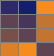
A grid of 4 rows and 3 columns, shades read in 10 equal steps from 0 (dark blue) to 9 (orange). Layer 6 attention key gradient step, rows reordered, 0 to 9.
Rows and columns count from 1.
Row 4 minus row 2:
5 7 -4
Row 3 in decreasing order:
7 4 3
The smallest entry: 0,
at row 1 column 2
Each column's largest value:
8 9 9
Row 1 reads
1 0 9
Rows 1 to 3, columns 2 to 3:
0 9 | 2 7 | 3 7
